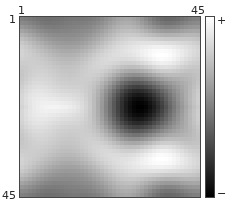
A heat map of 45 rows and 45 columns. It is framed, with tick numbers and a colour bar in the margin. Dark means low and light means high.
Lone odd cells: none. Mirror symmetry: top to bottom. Average level on the scale: 70%. Slope: none. Histogram: skewed, a long tail of low values. Calmest part: middle left.
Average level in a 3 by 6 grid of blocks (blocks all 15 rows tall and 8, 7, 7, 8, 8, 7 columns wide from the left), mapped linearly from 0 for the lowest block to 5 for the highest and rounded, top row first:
333444 / 554003 / 333444
